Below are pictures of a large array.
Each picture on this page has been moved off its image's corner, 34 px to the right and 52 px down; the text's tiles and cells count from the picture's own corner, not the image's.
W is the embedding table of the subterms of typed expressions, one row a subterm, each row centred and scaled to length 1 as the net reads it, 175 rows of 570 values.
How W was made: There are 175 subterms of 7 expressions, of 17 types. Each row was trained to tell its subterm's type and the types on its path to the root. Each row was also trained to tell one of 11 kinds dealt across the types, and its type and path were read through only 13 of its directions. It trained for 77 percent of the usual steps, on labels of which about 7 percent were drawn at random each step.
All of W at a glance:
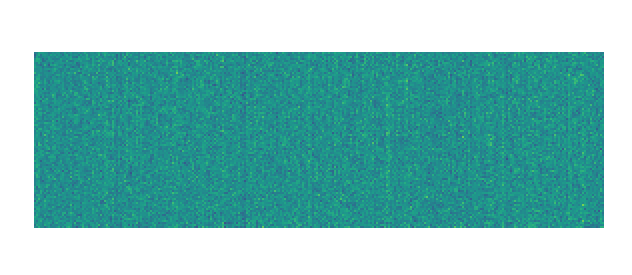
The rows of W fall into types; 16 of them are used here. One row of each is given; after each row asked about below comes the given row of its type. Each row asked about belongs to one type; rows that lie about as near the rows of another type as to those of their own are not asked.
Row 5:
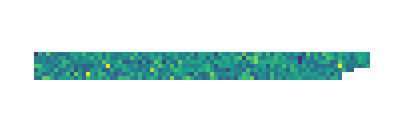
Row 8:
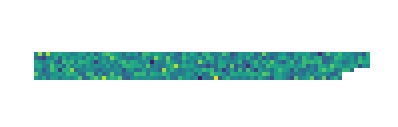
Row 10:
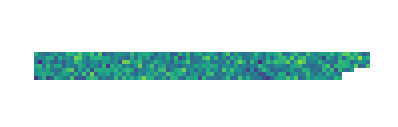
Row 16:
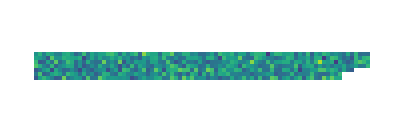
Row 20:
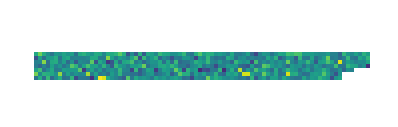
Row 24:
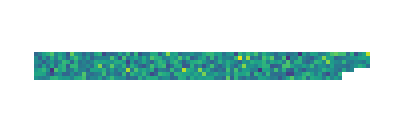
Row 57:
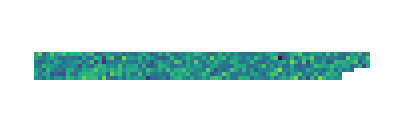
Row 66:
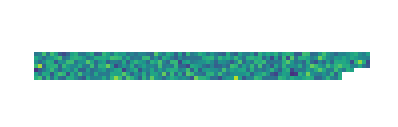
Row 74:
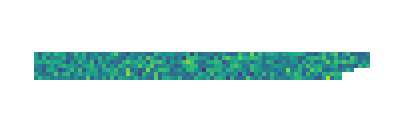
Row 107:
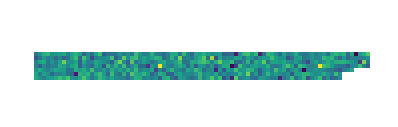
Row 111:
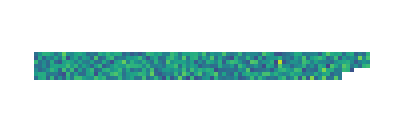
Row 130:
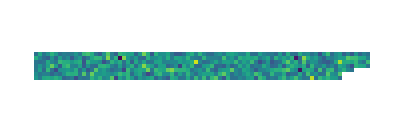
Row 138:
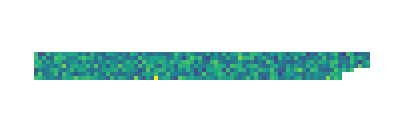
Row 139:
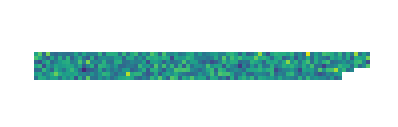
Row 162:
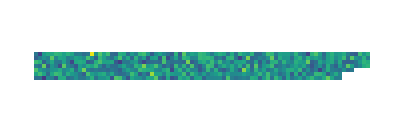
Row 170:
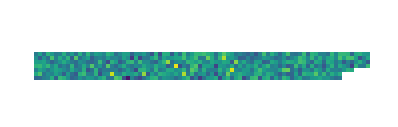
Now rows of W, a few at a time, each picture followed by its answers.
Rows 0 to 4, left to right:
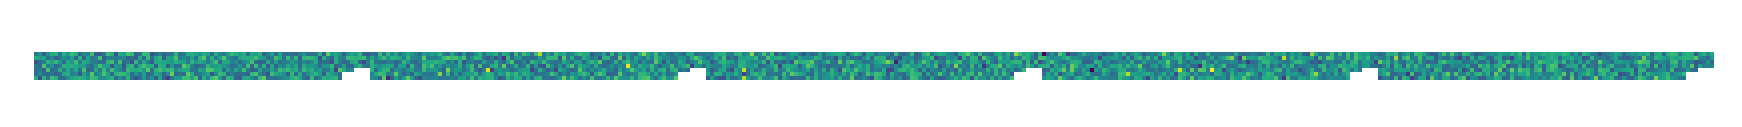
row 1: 24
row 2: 66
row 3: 139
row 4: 111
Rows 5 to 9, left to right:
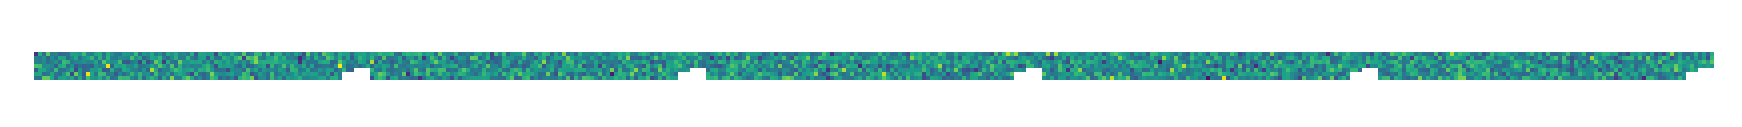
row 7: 107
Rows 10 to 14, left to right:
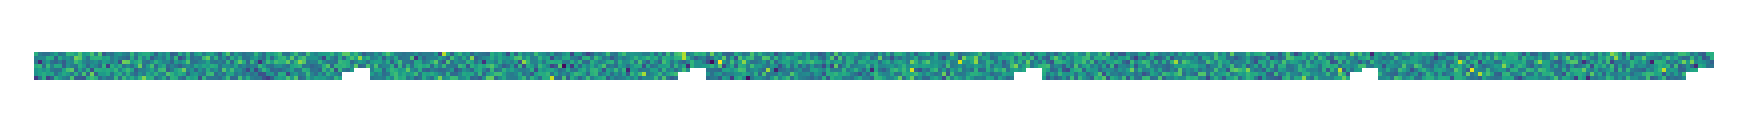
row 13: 8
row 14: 170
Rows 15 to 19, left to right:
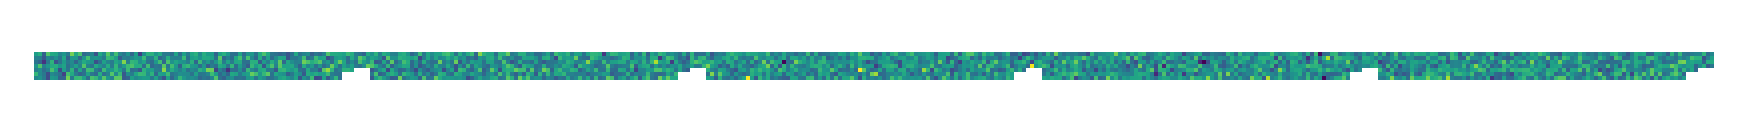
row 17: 57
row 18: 130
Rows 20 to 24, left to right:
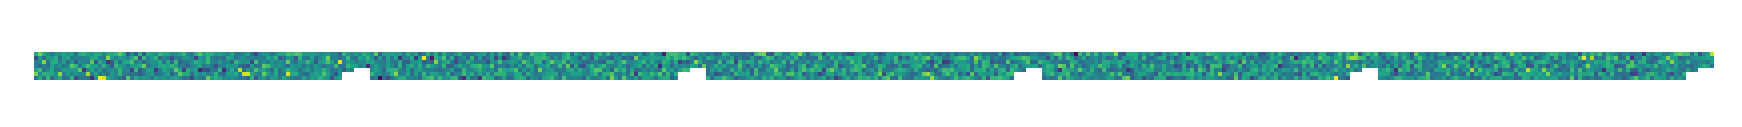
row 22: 130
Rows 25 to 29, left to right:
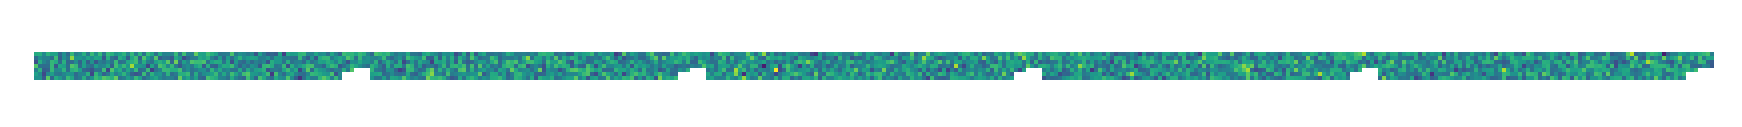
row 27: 66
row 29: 170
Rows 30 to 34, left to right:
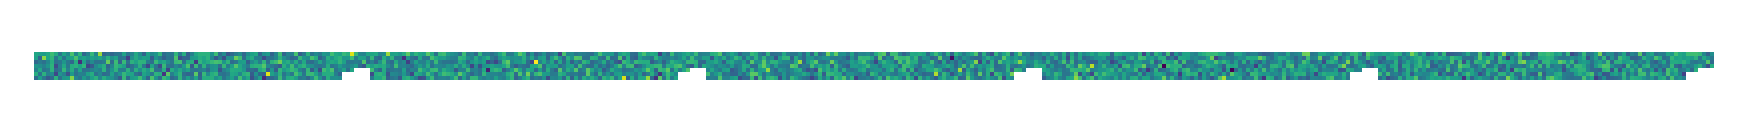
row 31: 57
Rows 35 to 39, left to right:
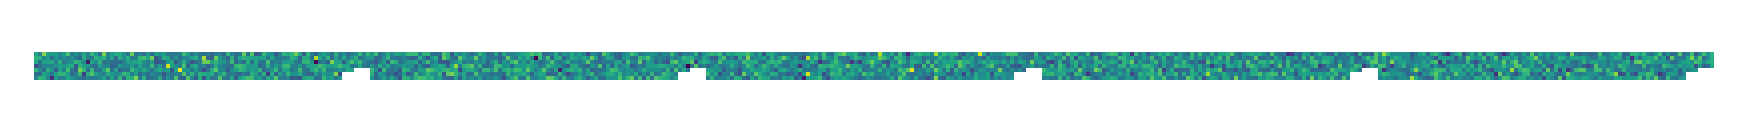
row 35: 74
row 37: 20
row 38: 24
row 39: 57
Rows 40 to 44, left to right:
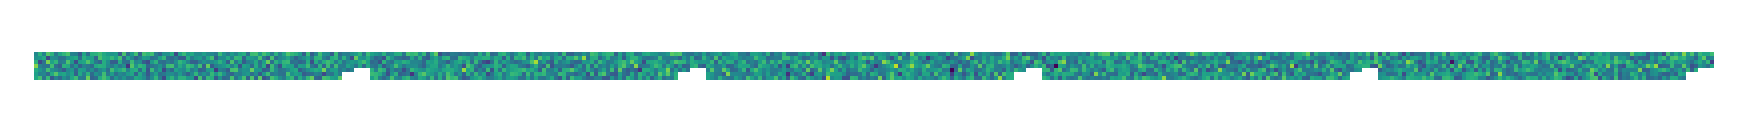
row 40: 66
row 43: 66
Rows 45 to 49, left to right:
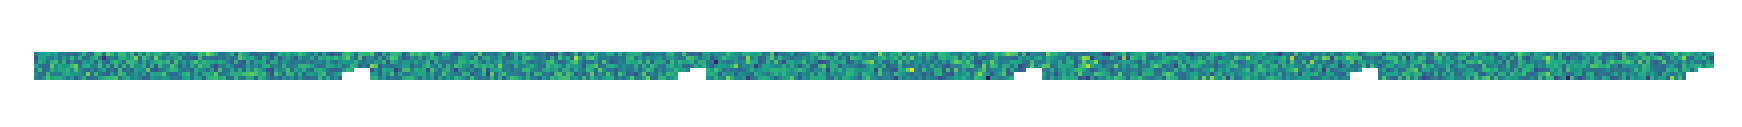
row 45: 107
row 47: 10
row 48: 107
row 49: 162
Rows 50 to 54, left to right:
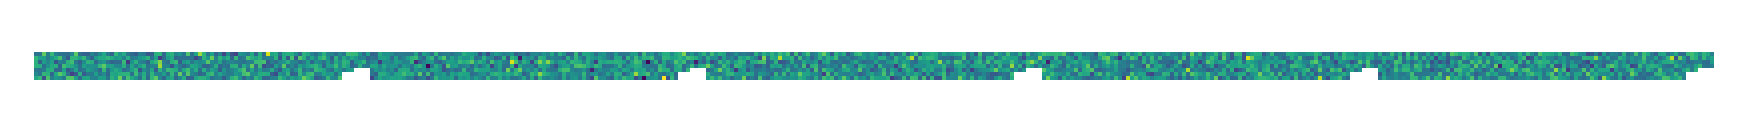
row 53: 162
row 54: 138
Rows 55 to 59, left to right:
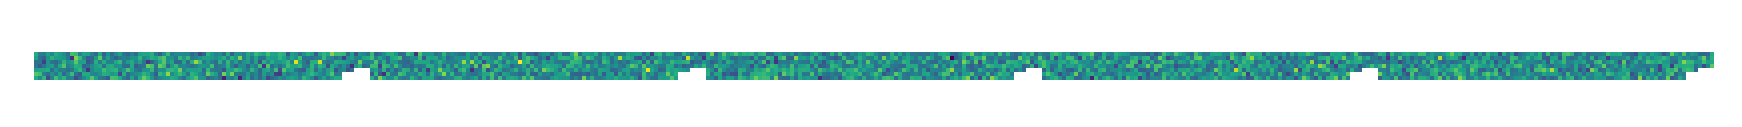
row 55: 10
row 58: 111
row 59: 57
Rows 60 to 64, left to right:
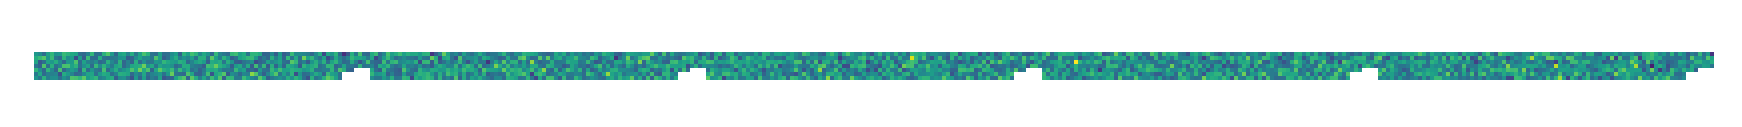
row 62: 162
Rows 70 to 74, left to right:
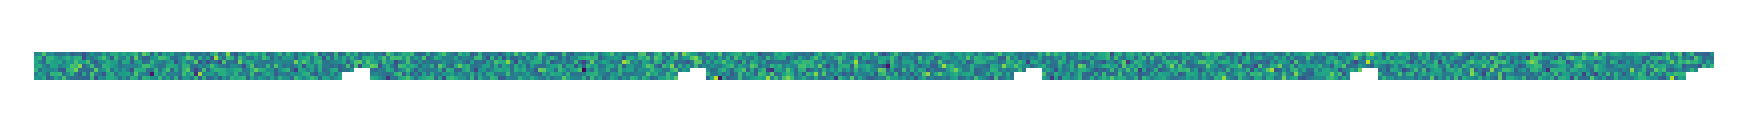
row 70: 16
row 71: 138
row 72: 74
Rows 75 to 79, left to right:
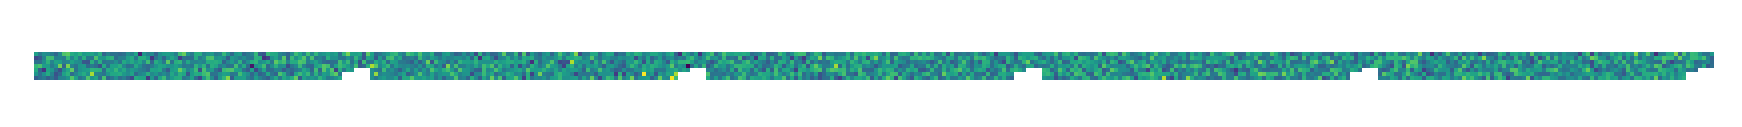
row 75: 57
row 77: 138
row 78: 162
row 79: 111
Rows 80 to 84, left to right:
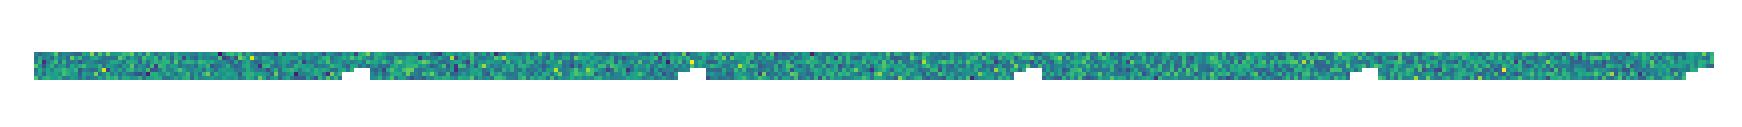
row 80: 130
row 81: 107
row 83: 162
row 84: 66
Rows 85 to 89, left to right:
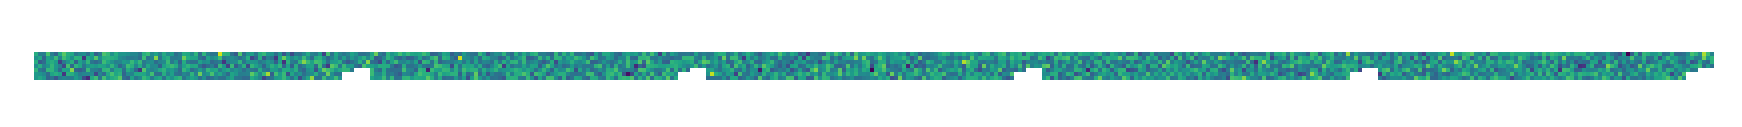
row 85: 16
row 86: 57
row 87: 111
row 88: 57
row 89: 24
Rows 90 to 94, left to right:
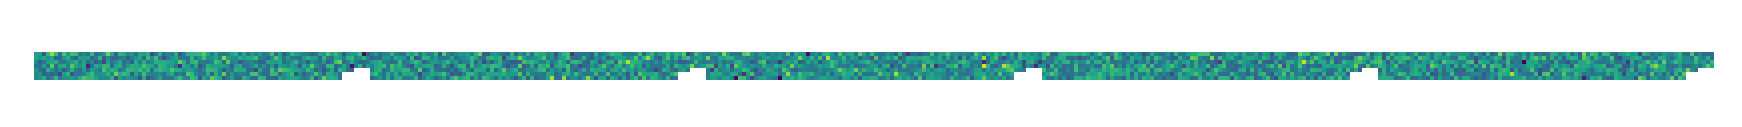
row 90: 138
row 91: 5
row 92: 139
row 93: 57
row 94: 16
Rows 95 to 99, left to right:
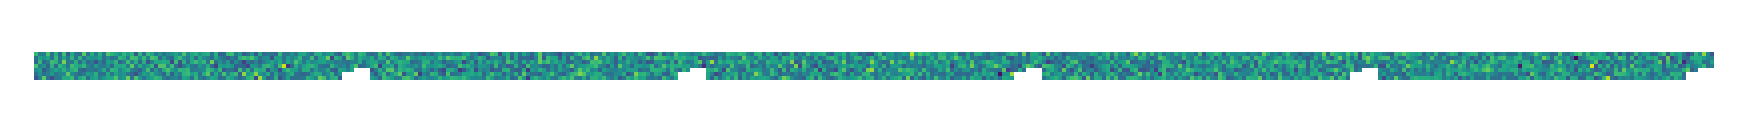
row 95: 138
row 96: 107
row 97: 8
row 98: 5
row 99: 138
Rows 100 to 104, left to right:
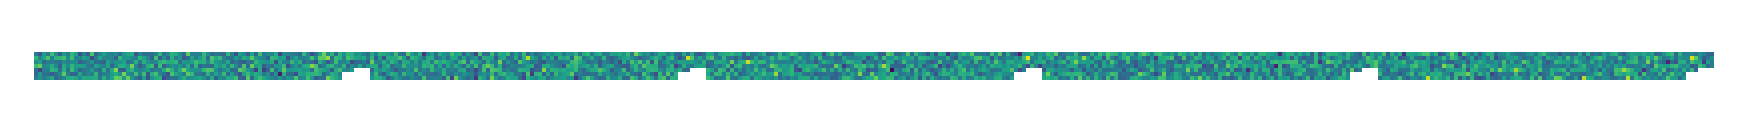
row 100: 138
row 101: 16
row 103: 162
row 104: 74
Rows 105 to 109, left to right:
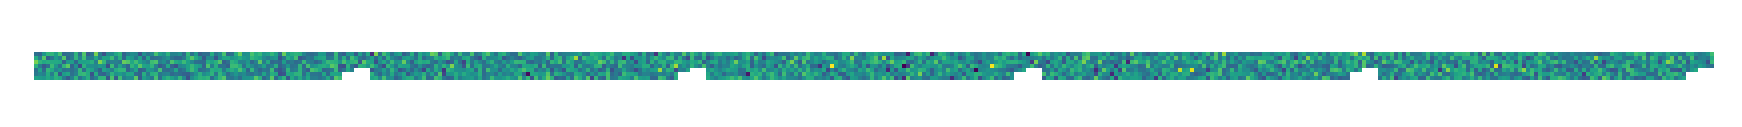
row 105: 66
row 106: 66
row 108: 139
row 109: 74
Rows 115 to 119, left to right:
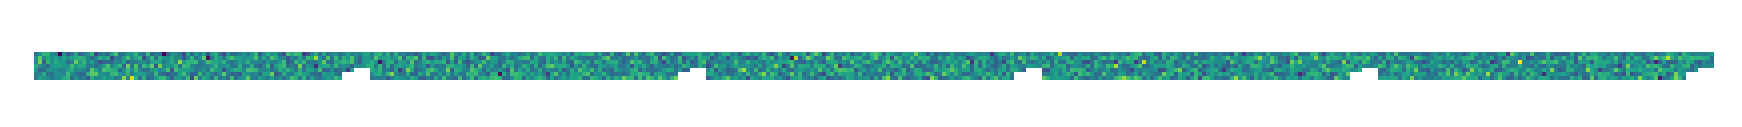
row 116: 24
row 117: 5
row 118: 130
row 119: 130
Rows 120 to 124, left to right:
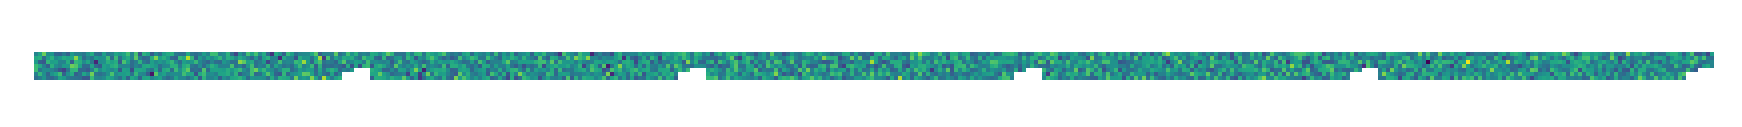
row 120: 16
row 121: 5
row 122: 162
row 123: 74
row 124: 111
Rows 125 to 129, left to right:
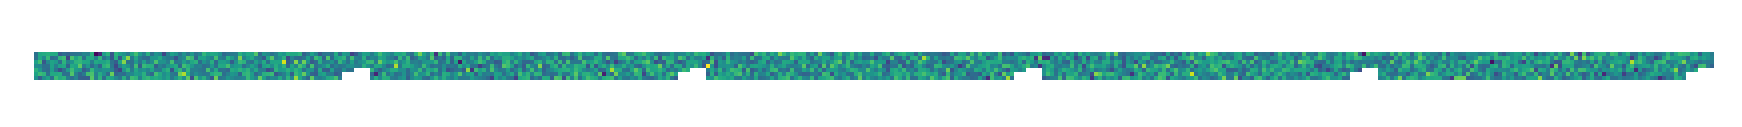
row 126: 170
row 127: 130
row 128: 5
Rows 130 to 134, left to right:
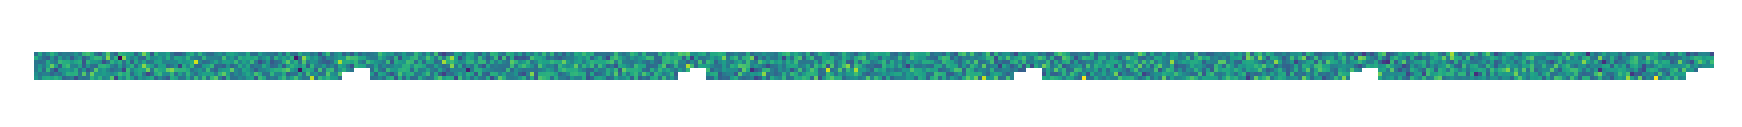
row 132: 111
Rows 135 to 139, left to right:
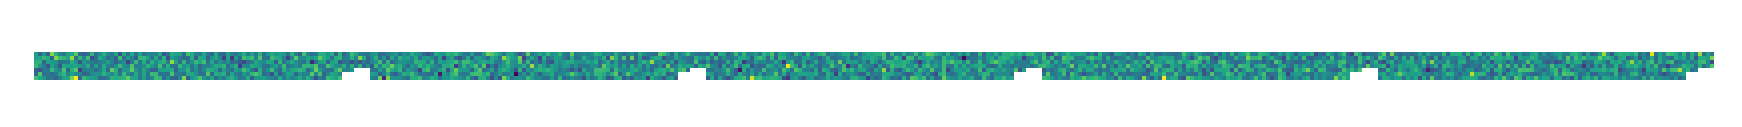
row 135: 138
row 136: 139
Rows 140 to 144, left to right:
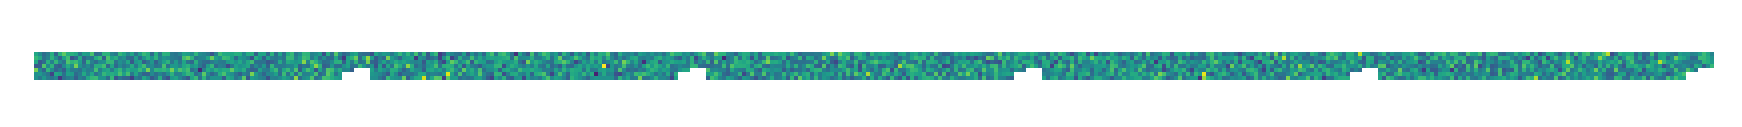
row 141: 170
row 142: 111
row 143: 10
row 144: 8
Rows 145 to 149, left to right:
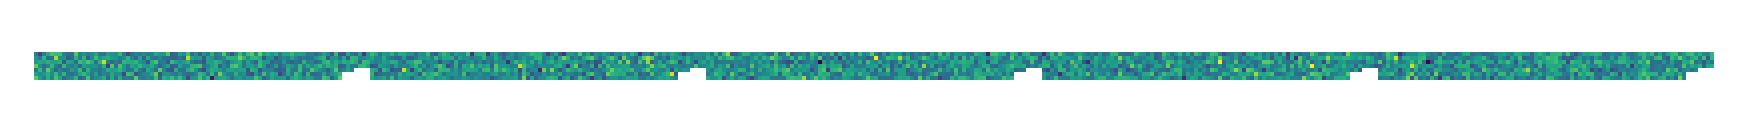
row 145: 66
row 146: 74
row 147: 10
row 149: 111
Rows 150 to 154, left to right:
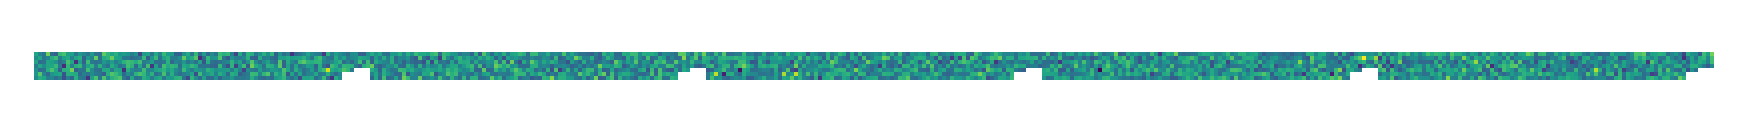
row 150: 16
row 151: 57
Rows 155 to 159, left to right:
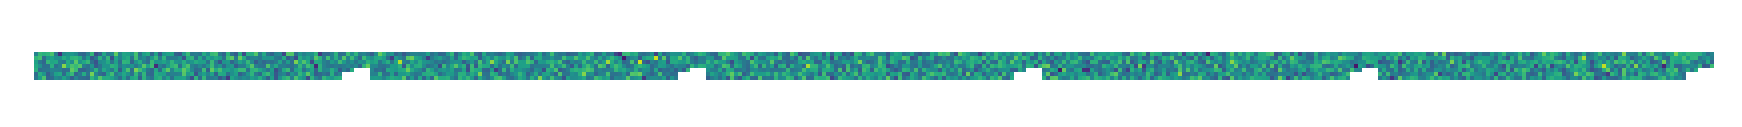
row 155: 16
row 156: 107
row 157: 66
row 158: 8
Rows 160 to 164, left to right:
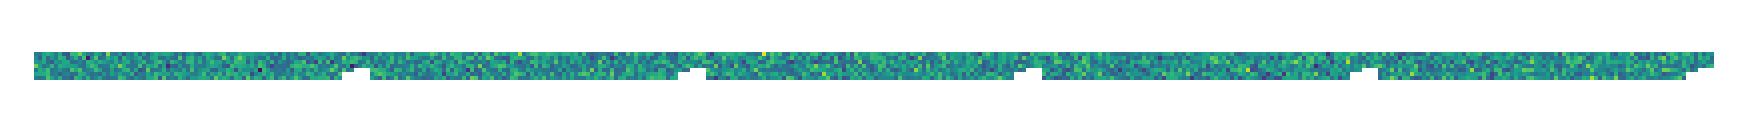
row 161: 24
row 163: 20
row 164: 130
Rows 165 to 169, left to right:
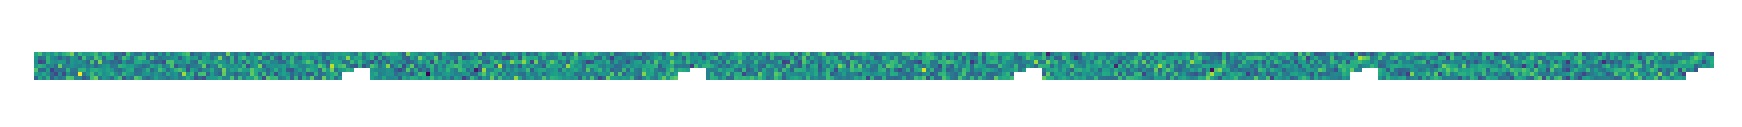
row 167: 138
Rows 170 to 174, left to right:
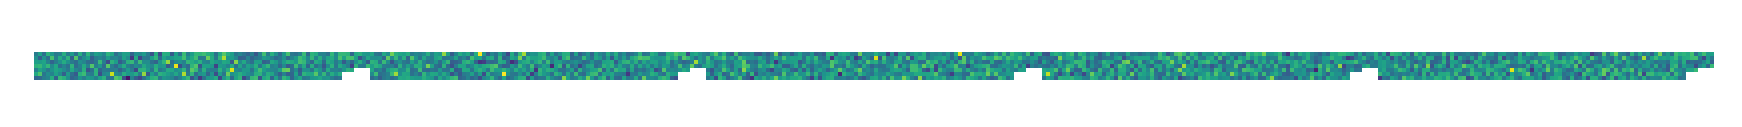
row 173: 111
